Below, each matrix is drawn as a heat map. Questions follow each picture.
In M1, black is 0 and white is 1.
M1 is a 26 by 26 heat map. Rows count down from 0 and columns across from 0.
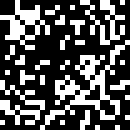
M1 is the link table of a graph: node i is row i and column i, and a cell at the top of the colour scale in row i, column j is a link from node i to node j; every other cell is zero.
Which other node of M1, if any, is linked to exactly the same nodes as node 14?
node 11
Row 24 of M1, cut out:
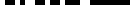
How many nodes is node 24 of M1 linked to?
8
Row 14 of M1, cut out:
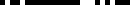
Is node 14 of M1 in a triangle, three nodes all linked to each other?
yes
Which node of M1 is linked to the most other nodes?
node 20
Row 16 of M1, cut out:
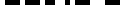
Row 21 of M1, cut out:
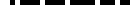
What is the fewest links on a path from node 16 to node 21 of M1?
2
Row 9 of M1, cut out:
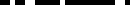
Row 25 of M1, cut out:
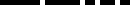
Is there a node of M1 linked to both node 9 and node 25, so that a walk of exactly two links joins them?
yes
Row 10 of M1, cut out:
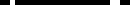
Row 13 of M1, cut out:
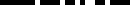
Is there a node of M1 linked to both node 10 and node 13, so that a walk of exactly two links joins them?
no
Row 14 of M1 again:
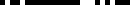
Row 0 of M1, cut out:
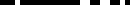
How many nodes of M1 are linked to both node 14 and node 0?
3
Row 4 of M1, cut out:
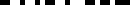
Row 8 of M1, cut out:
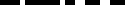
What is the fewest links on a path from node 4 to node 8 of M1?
1
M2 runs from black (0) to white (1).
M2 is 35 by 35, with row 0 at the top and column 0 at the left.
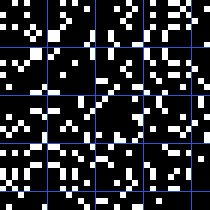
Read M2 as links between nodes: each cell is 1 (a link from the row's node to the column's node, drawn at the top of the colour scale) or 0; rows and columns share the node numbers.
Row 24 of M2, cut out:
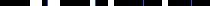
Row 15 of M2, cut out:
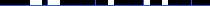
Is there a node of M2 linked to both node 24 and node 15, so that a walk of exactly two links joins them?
yes
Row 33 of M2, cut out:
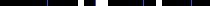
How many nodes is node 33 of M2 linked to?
4
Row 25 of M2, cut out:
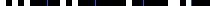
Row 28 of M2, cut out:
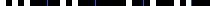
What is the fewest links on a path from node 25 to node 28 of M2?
1
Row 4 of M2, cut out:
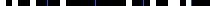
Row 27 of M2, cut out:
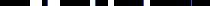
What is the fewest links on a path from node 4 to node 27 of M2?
2
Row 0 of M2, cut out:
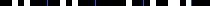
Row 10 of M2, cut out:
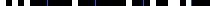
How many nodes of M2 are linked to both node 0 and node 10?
8
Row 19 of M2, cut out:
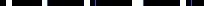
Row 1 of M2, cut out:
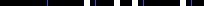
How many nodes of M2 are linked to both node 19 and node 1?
4
